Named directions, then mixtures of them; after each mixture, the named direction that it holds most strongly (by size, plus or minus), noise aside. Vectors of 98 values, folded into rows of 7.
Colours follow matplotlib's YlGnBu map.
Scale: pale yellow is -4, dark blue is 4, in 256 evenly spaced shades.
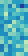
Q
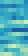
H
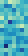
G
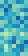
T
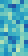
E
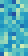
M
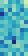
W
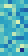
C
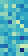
C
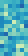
Q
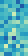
M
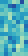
E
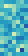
C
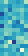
C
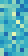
M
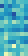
H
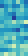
H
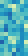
E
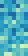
M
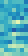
H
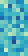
T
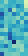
W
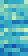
H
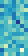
C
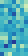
M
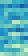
H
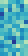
W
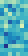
G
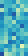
M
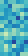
T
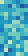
Q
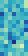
W
